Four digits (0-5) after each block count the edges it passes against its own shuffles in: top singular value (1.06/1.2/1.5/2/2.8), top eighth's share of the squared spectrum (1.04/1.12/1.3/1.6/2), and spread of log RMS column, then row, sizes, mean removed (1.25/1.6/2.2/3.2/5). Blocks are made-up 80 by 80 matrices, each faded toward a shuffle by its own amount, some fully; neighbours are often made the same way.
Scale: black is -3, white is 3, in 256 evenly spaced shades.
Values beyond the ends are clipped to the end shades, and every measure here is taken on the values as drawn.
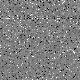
3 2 0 1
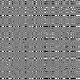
5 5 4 4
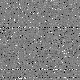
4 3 0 2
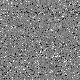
3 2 0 1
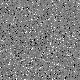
0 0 0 0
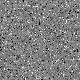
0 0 0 0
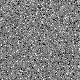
0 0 0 0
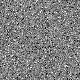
0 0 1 0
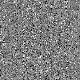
1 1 2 0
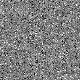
0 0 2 0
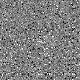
3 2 1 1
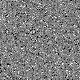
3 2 0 0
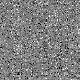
3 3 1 1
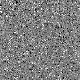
3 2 1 1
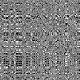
5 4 3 3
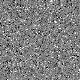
3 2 0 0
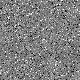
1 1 0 0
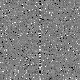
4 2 1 0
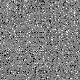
3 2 0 1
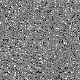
3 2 1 1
